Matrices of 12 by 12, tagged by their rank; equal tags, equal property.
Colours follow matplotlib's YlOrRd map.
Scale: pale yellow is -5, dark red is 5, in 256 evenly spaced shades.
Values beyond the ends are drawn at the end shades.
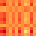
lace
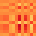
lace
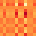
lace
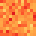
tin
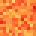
tin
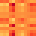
lace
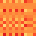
lace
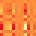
lace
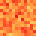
tin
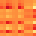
lace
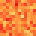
tin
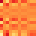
lace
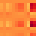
lace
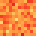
tin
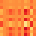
lace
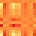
lace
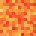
tin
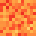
tin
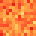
tin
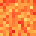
tin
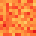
tin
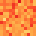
tin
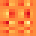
lace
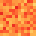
tin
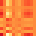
lace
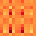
lace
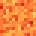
tin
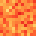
tin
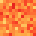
tin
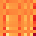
lace
